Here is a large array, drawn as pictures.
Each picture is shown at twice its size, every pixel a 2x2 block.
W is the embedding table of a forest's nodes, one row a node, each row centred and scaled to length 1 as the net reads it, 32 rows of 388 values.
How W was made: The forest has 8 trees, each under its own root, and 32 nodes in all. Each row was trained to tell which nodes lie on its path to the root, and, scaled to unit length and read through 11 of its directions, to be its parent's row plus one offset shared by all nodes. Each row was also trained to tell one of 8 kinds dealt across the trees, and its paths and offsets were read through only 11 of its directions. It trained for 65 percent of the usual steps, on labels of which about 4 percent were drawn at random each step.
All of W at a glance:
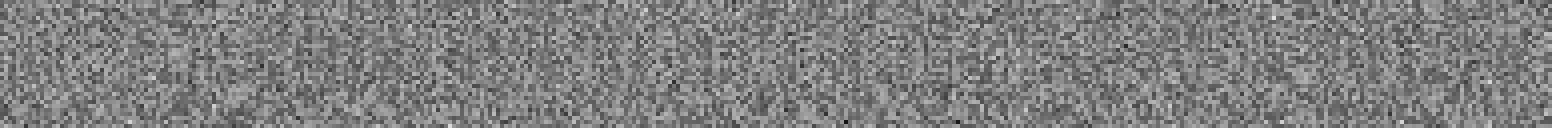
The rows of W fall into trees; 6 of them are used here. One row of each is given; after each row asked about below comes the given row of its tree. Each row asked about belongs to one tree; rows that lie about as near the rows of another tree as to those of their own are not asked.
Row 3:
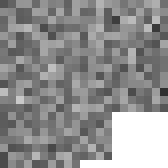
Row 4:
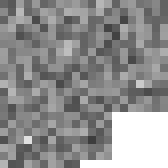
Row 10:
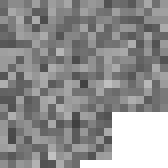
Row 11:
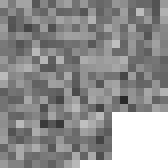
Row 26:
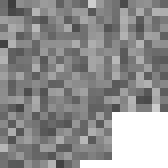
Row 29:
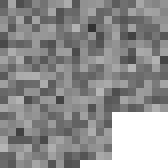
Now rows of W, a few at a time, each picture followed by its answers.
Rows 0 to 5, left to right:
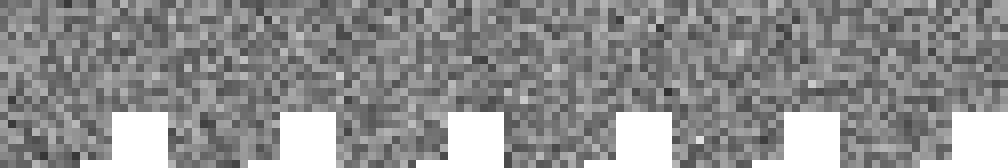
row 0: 4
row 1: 26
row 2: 3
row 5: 11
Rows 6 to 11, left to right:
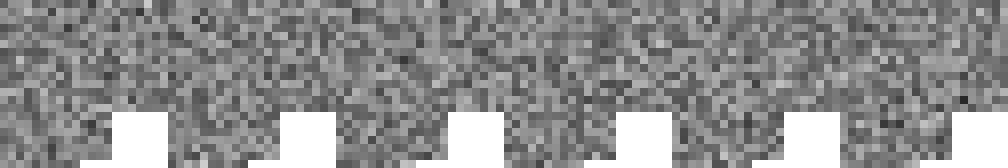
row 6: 3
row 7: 3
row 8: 10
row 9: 26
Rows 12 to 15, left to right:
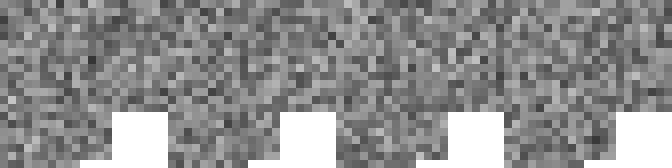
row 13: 29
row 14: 26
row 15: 4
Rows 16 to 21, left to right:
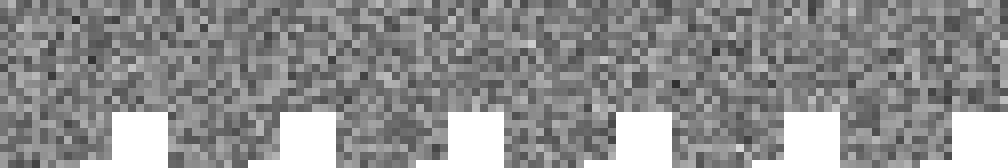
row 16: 29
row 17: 29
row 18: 11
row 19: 29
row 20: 11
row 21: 3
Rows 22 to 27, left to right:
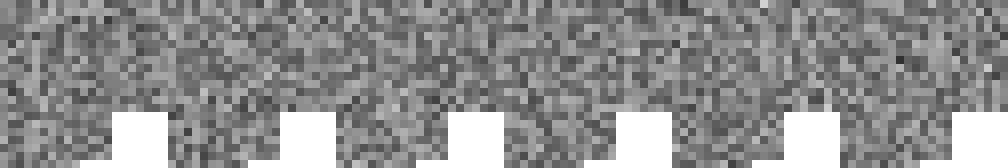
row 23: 26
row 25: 10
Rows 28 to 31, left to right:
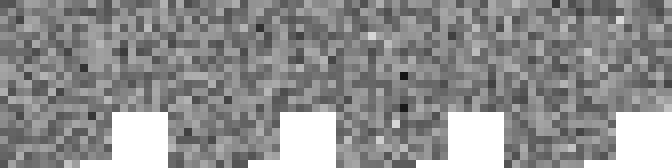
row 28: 11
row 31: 11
